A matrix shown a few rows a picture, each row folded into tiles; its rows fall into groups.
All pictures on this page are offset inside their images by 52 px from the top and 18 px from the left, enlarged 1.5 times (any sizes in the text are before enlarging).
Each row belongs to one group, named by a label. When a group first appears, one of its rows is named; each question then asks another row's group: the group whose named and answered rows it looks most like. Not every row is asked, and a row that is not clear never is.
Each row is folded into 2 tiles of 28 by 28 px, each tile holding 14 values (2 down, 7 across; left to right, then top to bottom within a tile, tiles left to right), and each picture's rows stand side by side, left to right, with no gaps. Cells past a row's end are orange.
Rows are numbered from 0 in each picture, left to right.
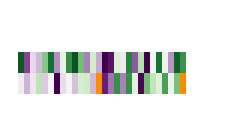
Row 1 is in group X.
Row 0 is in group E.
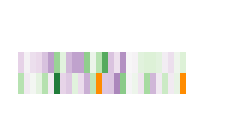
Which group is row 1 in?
E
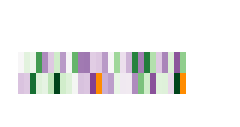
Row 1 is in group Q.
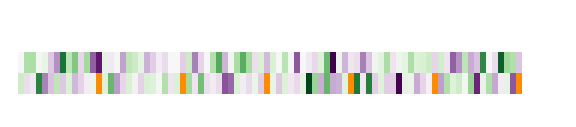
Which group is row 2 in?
E
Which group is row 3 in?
Q
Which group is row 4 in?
E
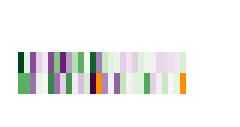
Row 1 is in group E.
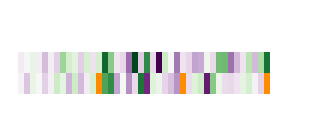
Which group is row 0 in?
Q
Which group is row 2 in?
X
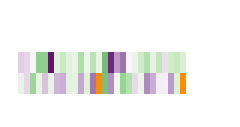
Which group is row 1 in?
E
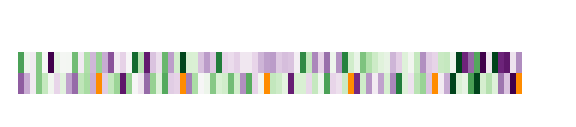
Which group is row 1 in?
X
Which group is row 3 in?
X
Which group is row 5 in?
Q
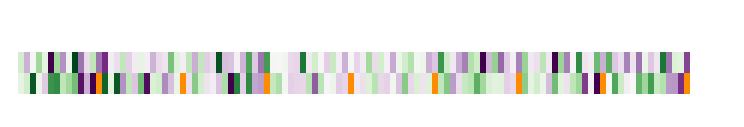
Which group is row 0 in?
Q
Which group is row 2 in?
X
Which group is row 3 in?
X
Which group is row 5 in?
Q
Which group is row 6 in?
Q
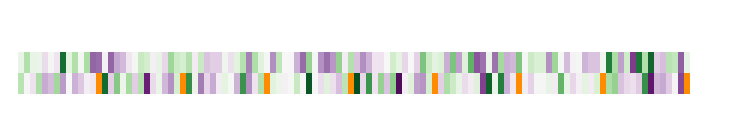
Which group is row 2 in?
Q
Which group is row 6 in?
Q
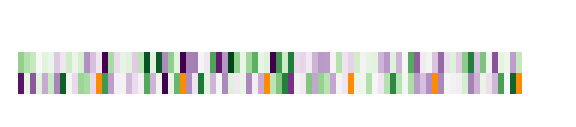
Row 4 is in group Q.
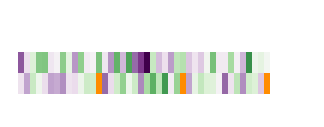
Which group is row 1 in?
X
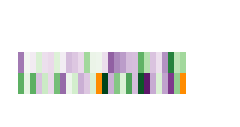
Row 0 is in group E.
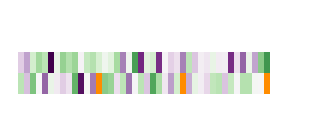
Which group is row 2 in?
X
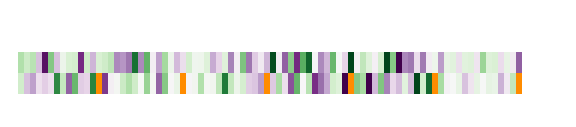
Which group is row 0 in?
Q
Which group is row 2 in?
Q
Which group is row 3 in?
X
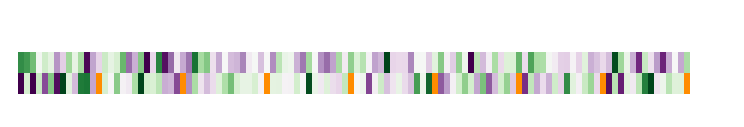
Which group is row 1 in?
Q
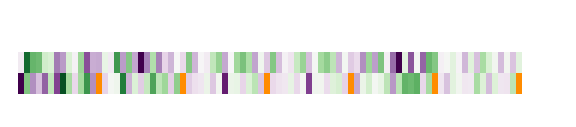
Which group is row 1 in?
X
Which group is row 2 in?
E
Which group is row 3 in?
E
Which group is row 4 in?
X
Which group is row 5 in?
Q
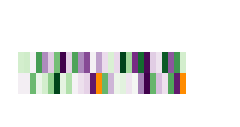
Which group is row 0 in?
Q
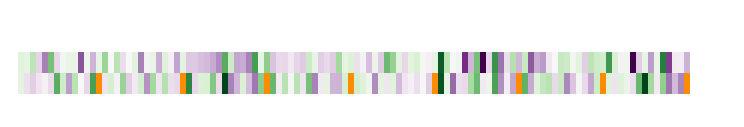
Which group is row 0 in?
Q
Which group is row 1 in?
X
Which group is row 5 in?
Q
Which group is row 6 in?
E
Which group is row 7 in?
Q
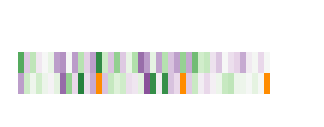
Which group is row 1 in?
X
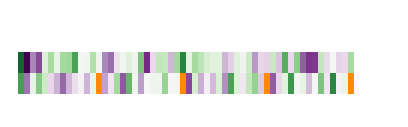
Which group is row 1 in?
X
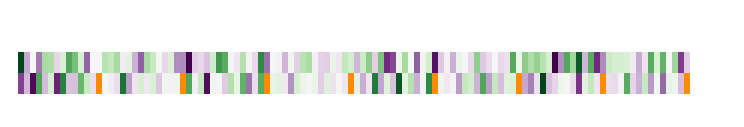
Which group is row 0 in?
E
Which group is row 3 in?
X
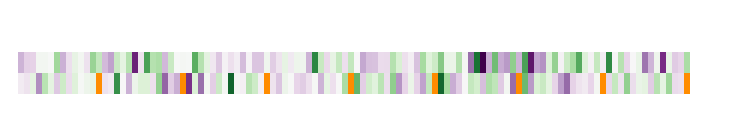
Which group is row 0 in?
X
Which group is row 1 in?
Q
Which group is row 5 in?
Q
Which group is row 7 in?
X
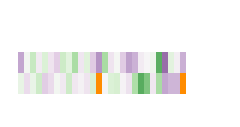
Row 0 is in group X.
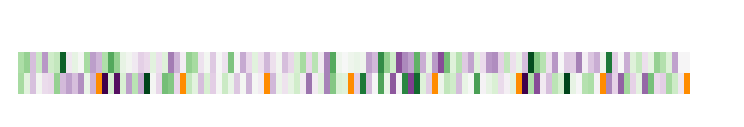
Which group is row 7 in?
E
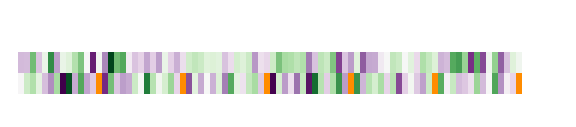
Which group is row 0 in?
X
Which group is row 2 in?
E
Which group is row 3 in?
E
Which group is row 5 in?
Q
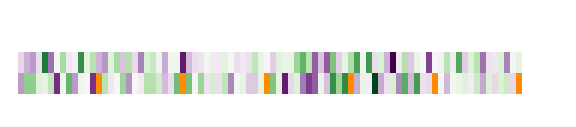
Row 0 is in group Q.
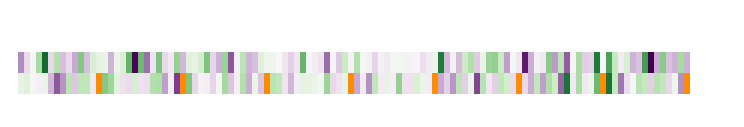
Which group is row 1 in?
Q
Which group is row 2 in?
Q
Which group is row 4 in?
E
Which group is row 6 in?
X
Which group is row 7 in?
Q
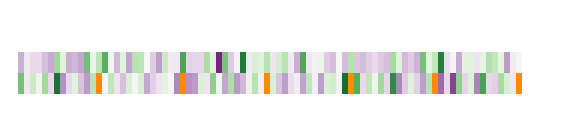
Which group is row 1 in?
X
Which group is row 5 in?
E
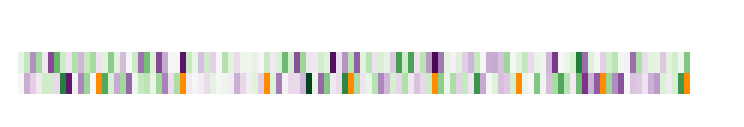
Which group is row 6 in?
Q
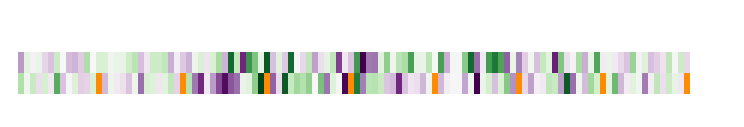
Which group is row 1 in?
E
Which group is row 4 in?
E
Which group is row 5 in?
E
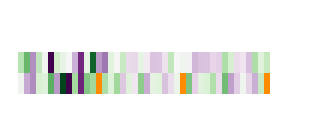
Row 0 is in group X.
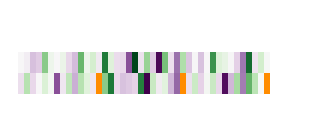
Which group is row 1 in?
X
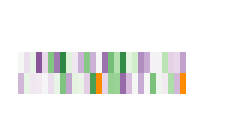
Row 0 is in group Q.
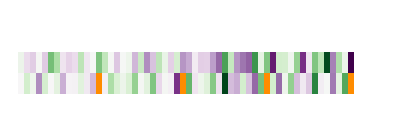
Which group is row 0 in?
X
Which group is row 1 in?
Q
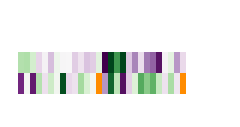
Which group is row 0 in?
E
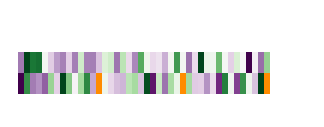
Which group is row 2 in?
Q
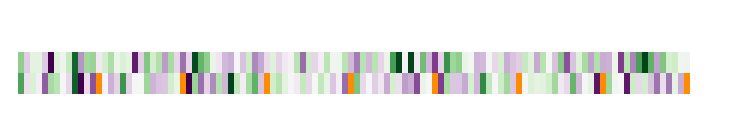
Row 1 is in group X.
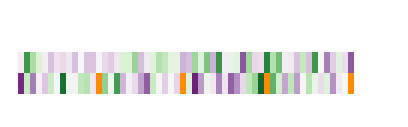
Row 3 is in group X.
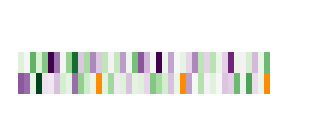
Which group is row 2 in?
X
